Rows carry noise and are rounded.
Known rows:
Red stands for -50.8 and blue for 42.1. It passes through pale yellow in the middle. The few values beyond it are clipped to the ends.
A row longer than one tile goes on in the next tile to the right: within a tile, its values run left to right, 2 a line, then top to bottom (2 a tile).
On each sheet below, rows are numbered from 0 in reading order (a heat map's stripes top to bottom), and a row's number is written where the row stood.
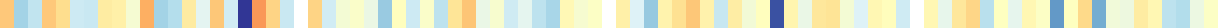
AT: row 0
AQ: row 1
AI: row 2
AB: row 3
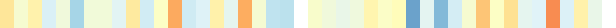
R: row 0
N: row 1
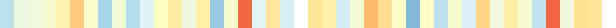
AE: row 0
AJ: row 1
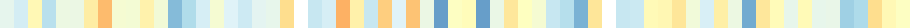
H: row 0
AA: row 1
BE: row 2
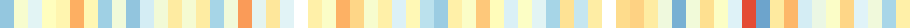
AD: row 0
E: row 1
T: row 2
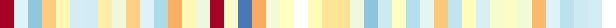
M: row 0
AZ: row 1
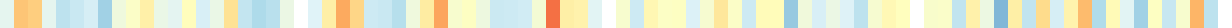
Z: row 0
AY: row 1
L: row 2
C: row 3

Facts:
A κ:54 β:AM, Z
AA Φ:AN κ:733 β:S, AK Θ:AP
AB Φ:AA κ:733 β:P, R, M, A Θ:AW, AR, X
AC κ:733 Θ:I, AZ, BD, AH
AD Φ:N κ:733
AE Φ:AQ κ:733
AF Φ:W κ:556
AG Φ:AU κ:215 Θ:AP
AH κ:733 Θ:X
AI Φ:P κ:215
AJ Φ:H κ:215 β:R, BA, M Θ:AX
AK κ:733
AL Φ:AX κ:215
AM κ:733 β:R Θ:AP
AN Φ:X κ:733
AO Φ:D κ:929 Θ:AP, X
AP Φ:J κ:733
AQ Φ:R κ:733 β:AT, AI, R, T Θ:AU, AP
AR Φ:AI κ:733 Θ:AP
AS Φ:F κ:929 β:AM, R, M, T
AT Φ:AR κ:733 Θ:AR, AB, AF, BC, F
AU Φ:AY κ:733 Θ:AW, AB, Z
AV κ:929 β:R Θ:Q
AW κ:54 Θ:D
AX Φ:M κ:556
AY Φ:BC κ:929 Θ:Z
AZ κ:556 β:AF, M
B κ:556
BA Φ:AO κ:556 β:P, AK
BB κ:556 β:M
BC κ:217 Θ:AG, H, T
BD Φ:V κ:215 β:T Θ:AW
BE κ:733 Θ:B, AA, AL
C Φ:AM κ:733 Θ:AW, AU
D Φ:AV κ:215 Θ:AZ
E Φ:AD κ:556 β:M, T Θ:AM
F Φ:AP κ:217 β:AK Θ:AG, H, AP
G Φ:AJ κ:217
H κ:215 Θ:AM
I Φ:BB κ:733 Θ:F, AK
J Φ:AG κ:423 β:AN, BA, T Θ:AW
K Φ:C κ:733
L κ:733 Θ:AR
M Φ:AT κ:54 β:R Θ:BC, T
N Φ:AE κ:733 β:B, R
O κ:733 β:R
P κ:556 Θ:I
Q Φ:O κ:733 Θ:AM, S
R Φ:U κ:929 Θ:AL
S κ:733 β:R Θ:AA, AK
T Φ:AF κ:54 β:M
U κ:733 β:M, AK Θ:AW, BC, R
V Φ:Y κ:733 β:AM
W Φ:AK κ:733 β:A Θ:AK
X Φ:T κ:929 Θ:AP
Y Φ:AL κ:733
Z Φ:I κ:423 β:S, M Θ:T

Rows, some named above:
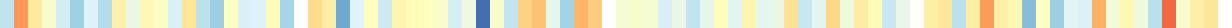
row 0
J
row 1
BD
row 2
R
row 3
AJ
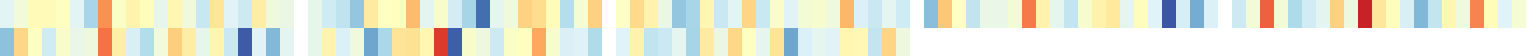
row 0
AO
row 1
AL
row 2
AZ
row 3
F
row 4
BC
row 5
F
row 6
AW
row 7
D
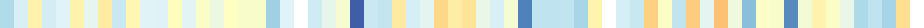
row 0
B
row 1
AK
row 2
AA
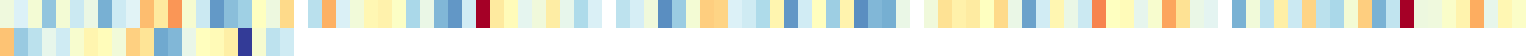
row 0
W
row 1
AS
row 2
AP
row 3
BB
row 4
A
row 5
AR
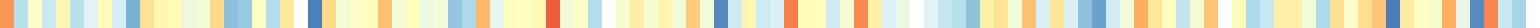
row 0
S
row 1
G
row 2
BB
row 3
AL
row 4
P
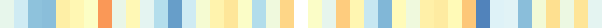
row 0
AL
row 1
AU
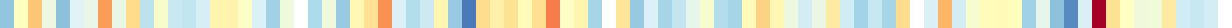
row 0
X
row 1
AX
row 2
AM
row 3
AS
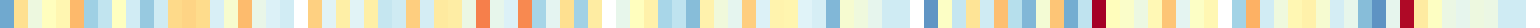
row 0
BA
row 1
AV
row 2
AF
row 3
A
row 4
AS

